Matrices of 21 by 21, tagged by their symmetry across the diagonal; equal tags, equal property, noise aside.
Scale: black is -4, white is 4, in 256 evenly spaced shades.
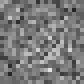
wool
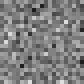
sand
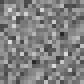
wool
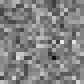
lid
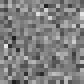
sand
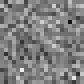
sand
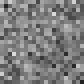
wool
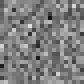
lid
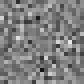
sand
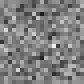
lid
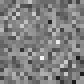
wool
